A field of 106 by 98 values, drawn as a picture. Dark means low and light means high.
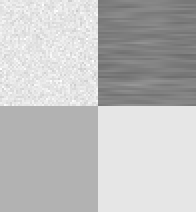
The table splits into 2 rows of 2 panels. Panel 1,1: very high, fine-grained, faint in contrast. Panel 1,2: middling, streaked across, faint in contrast. Panel 2,1: high, flat. Panel 2,2: very high, flat.
